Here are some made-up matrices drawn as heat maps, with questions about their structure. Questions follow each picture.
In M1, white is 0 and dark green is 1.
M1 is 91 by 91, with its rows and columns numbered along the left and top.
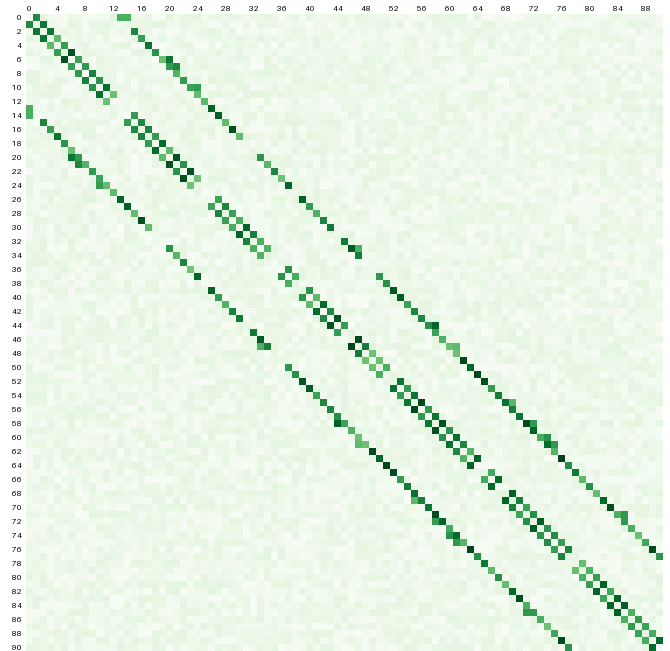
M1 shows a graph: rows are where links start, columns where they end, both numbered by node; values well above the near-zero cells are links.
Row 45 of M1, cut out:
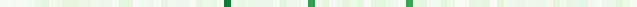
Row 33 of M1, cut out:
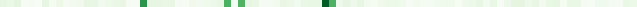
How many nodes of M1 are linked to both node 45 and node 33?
1
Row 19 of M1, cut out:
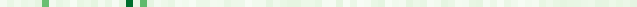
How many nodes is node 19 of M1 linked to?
3
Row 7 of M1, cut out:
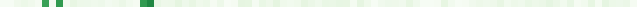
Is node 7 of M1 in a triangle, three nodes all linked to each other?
yes
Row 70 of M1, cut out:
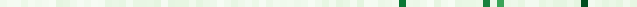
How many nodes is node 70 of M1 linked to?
4
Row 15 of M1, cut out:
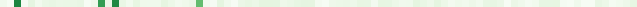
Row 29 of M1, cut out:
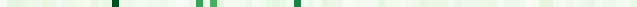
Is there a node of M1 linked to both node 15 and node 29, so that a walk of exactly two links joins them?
yes
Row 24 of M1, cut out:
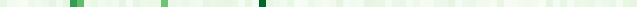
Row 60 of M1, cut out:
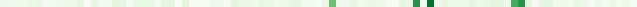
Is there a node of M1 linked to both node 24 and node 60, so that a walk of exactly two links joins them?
no
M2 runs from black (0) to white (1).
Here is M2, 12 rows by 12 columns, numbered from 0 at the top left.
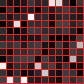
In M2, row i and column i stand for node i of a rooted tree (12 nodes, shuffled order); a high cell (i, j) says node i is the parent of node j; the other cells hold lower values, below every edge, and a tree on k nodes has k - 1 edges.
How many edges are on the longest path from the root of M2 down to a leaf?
8
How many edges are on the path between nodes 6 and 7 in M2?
4
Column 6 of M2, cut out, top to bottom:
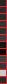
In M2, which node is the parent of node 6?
10
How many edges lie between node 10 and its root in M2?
3
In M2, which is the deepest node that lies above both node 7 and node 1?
0
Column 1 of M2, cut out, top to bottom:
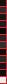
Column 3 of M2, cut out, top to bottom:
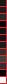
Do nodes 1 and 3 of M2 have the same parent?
yes
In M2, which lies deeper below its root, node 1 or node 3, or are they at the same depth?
the same depth
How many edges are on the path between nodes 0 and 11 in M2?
4
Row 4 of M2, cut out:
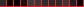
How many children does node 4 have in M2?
0
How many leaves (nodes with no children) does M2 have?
4
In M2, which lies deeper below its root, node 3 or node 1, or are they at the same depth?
the same depth
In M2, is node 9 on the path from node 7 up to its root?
yes
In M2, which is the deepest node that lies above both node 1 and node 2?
11
